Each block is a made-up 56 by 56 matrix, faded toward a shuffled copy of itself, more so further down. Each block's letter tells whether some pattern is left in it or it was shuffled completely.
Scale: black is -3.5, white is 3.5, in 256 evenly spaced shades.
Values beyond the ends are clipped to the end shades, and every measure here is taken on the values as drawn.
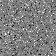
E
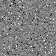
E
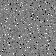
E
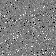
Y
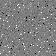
E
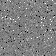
E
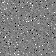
E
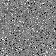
E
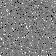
E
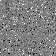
Y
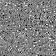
Y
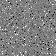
E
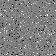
Y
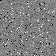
E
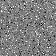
E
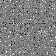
Y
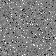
E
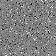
E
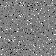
Y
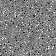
E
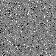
E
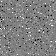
Y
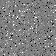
E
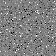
Y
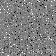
Y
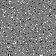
E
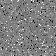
Y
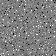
E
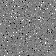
Y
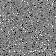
E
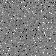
Y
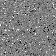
Y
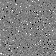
Y
